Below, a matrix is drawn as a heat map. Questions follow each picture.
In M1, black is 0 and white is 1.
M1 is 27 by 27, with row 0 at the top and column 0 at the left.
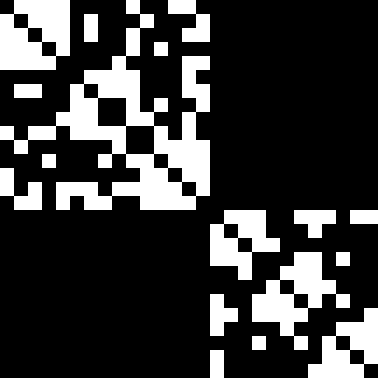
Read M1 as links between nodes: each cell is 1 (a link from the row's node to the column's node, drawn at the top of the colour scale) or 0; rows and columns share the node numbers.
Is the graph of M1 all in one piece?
no
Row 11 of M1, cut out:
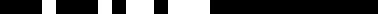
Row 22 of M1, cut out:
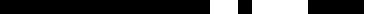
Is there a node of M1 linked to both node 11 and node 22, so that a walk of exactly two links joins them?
no
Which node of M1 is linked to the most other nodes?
node 13
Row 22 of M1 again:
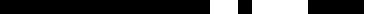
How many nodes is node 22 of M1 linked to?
7
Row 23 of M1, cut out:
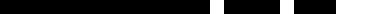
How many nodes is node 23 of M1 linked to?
5
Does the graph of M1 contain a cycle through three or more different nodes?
yes
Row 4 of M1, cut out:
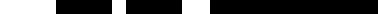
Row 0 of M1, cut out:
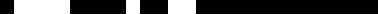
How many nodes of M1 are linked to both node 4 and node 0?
4
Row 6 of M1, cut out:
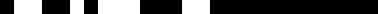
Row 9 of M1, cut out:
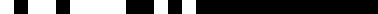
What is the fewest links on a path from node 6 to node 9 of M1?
1
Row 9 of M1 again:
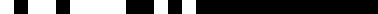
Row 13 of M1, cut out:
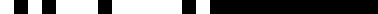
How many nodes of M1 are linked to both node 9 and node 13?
6
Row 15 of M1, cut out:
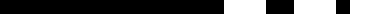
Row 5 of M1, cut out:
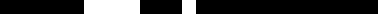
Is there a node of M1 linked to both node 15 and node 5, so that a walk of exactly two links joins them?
no
